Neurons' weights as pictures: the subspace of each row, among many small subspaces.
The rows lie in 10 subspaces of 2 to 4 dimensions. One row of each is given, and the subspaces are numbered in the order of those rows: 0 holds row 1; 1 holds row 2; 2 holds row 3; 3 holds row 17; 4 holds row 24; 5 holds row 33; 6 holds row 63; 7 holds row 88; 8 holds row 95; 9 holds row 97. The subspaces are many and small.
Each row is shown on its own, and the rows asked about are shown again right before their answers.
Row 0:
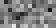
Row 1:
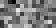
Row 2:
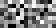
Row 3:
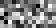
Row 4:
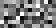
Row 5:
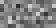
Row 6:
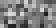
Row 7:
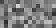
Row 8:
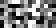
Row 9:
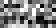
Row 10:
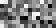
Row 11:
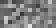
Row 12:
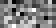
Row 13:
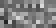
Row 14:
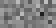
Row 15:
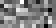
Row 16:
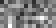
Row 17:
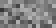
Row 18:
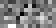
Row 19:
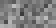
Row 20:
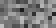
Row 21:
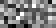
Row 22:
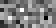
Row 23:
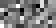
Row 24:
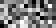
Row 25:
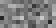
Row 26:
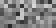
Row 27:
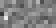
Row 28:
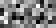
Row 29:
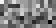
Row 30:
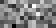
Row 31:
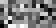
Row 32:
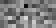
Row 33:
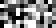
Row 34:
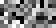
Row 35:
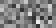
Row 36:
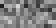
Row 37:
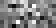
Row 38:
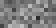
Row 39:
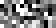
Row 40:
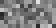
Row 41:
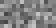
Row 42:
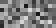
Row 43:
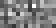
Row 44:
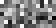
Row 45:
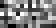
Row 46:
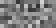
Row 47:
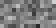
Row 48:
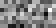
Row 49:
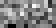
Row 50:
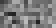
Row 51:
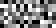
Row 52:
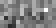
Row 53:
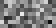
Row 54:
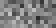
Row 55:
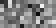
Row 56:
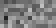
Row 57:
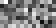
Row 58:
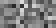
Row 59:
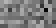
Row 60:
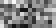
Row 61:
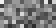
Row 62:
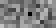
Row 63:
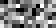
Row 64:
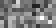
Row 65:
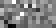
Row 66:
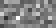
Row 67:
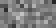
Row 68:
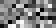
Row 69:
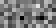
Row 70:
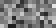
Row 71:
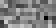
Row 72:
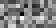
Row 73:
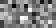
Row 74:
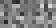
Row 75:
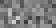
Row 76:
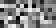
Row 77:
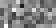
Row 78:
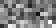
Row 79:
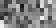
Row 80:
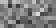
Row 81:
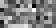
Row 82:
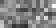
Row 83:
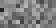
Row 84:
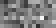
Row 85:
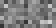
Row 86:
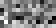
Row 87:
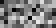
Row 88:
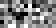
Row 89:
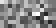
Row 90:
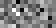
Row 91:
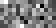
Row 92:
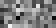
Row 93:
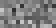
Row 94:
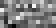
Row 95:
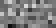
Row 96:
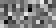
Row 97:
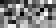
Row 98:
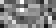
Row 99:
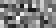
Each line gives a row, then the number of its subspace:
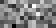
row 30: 5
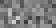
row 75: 3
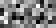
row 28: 2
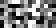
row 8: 5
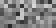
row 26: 1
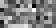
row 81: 0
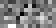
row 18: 2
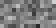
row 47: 1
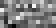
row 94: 2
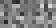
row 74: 5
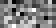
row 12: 3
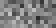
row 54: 3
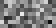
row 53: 0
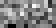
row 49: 5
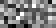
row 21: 6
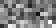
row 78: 9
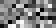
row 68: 4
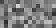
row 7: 8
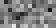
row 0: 7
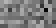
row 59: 9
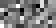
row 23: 6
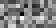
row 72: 2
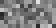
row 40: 3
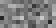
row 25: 5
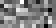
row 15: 1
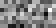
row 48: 9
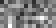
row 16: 7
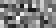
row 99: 6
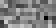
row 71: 0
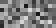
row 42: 4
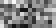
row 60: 3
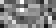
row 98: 1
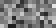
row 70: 9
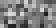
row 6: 9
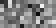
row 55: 9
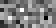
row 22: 4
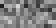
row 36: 1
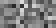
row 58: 1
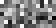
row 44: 5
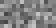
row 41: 5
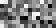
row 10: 4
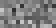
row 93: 3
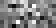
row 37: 5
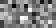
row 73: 4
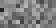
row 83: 2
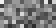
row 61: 5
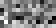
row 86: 2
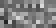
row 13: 2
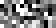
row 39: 1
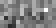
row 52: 2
